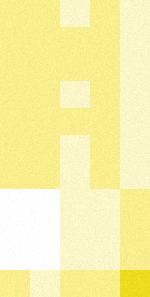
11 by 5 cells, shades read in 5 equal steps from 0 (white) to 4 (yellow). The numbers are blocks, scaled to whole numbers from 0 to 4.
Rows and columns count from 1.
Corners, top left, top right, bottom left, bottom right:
2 1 2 4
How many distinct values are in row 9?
3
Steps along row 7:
same down up down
